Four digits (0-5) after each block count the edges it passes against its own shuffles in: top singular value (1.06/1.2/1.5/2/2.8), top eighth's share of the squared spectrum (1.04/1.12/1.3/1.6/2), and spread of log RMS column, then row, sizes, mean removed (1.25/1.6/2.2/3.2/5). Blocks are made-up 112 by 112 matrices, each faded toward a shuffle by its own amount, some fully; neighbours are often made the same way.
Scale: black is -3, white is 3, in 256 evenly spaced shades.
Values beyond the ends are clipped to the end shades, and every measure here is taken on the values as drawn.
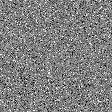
1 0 0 0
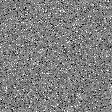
2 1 0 0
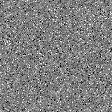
3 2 1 0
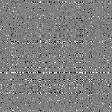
5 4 3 3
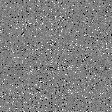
3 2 1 1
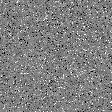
0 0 0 0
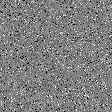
0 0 0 0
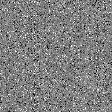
3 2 2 0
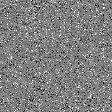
2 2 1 0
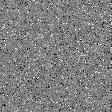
1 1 1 0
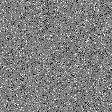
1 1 0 0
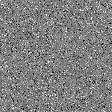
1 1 0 0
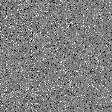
2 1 1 0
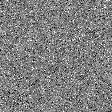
0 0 0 0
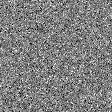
0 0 0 0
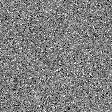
0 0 0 0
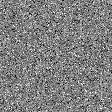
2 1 0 0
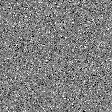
3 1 0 0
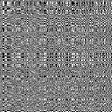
5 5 4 4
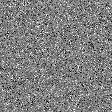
0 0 0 0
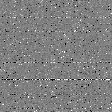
4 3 0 2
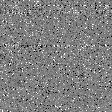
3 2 0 1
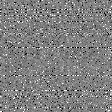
4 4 1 3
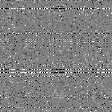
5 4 1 3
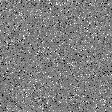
2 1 0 0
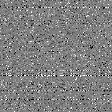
4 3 1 3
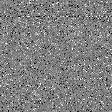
3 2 0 1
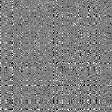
5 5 4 3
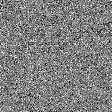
3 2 0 0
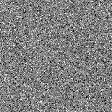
3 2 0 0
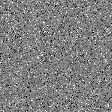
0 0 0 0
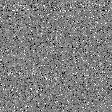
1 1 0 2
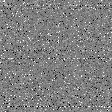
2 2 0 2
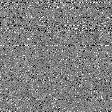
2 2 0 3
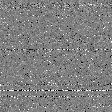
3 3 0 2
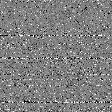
2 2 0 3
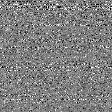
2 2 0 4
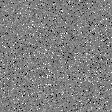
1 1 0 1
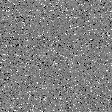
1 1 0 1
